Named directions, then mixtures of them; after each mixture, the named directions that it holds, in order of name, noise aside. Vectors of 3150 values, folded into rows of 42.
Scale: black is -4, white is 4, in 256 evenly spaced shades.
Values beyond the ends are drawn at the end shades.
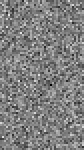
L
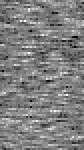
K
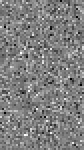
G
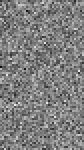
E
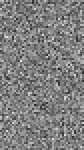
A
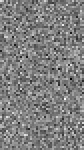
A, G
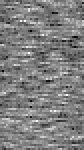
K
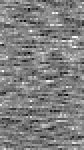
K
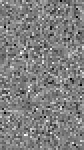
G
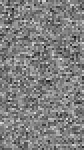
K, L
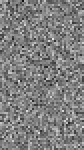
A, L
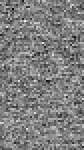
K, L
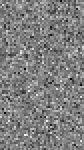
E, G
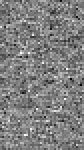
G, K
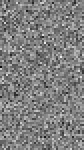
A, E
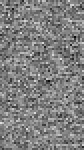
K, L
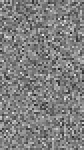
A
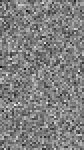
E
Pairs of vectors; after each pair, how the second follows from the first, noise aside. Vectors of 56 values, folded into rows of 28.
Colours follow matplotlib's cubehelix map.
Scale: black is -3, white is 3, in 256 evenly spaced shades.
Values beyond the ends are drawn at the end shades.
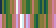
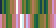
copied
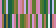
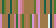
partly zeroed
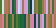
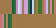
partly zeroed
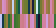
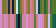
wrapped around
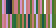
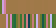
partly zeroed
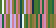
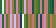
copied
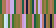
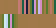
partly zeroed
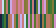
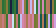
wrapped around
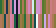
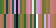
copied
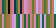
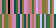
copied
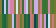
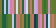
copied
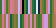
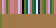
partly zeroed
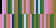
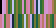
copied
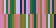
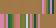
partly zeroed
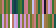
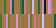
partly zeroed
